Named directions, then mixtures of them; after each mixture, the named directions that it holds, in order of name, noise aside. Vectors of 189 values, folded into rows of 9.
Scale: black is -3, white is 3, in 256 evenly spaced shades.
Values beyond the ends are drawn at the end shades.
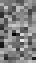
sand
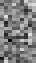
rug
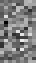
rug, sand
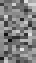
rug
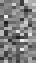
rug, sand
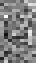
rug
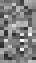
rug, sand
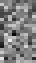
rug, sand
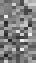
rug, sand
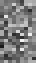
rug, sand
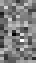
sand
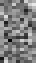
rug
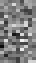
rug, sand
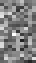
sand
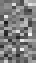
rug, sand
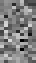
rug, sand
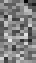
rug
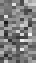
rug, sand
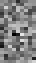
sand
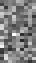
sand
